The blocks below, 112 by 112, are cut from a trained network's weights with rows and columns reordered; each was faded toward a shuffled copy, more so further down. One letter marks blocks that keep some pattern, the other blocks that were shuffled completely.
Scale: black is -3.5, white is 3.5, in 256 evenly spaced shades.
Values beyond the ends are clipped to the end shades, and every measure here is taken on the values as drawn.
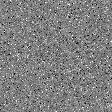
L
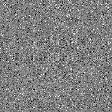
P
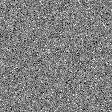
L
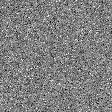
L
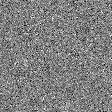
L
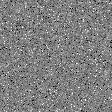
L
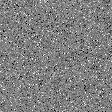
L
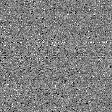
P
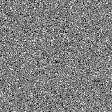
P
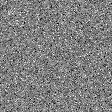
L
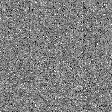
P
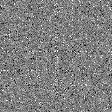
P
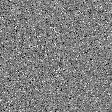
L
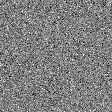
L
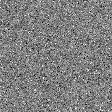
L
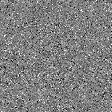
P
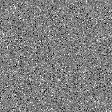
P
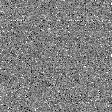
P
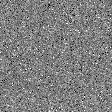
L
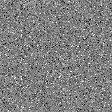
P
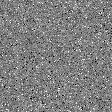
L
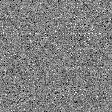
P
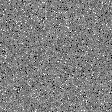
L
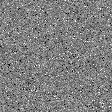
L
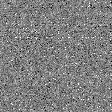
P
